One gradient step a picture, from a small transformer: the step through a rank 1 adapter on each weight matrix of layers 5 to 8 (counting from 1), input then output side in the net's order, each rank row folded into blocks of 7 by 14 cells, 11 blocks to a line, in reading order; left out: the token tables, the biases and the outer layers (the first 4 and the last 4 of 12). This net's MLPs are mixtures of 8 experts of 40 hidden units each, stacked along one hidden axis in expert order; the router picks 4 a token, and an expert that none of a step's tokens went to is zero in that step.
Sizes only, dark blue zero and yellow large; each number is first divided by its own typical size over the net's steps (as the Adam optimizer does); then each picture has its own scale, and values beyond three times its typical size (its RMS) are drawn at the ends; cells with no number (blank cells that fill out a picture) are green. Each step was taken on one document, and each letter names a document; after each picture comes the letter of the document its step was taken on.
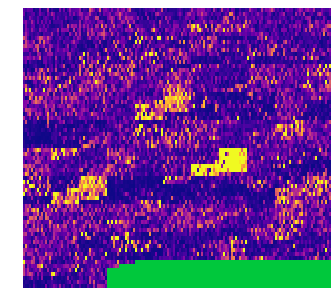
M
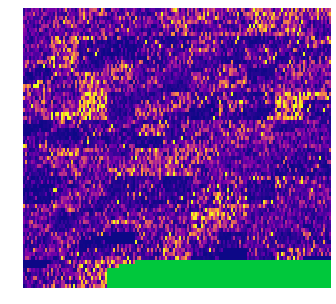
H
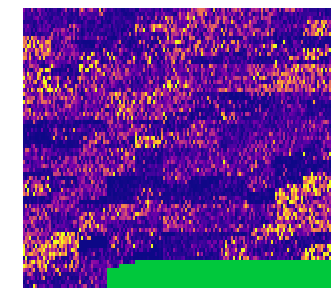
M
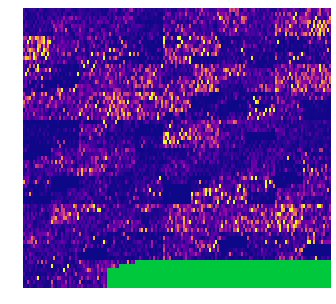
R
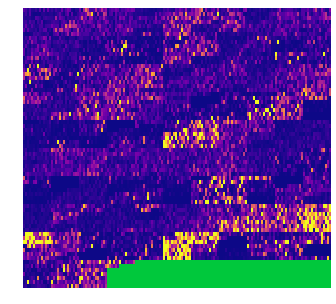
R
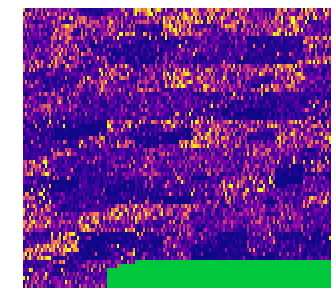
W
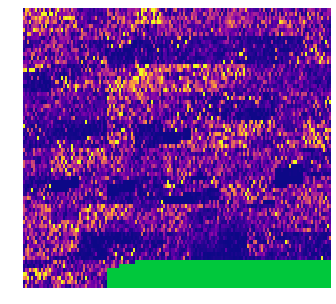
W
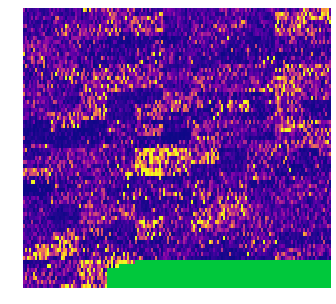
H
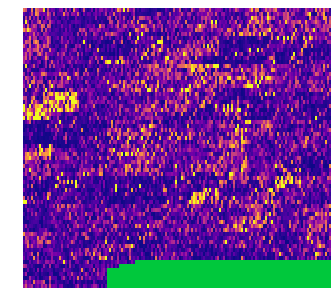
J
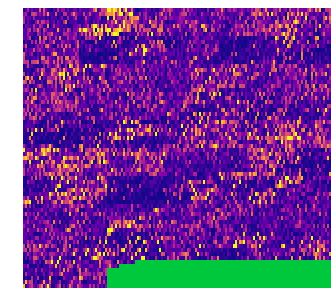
J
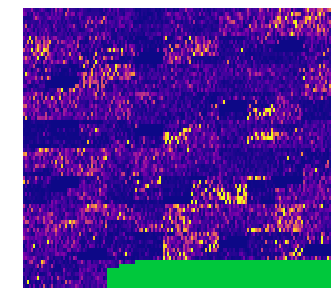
R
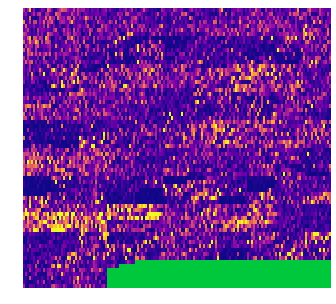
J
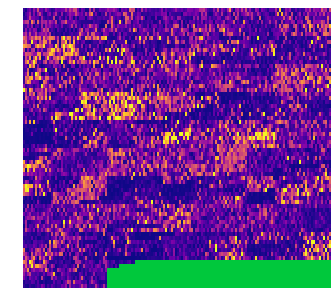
M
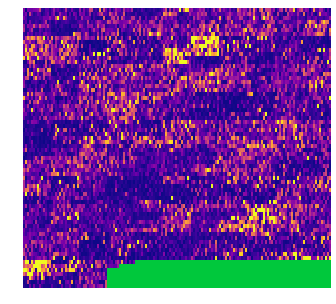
M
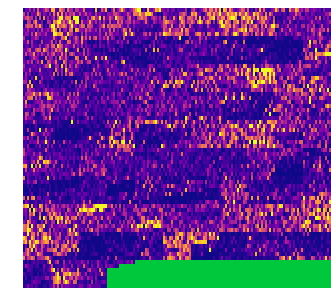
W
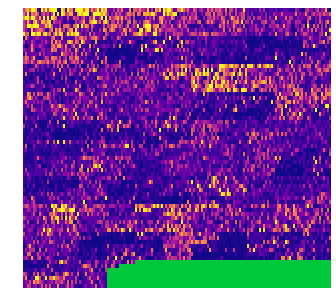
W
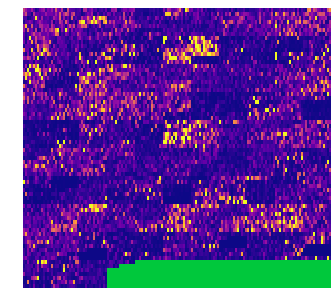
R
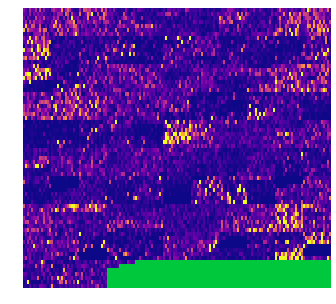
R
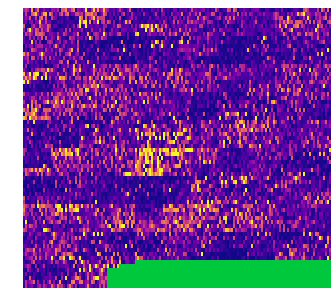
J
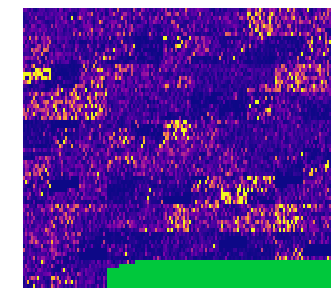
R
